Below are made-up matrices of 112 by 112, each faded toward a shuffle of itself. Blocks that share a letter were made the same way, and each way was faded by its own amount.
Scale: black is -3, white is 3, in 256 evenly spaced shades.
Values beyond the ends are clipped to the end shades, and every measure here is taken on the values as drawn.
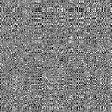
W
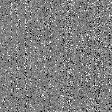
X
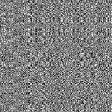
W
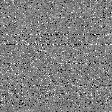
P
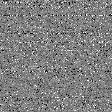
P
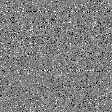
P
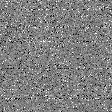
P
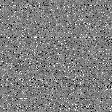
P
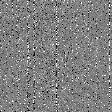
X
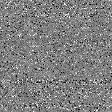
P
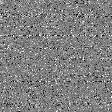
P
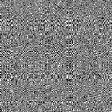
W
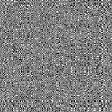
W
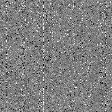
X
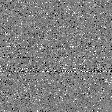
P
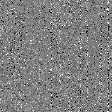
X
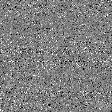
P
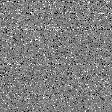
P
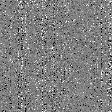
X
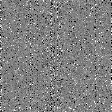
X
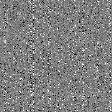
X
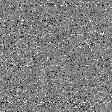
P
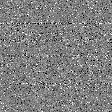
P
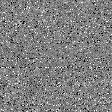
P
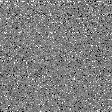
P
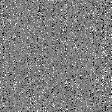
X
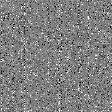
X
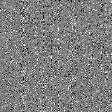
X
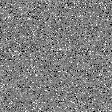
P
